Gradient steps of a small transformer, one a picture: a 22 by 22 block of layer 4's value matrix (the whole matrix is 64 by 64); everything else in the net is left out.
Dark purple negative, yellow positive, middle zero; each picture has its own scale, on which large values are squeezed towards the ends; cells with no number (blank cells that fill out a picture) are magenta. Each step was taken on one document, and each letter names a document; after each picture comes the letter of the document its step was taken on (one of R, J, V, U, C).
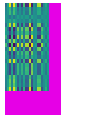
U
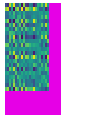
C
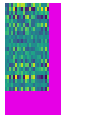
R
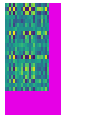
R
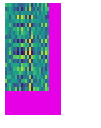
U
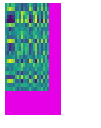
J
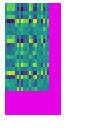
J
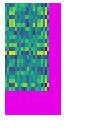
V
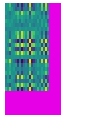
U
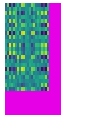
V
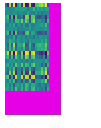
R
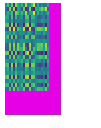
R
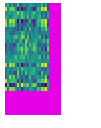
V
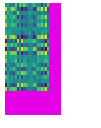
V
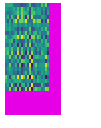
U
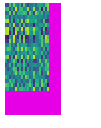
C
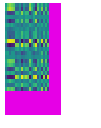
J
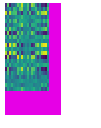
V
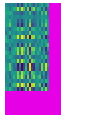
U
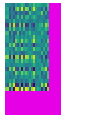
C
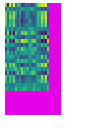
V
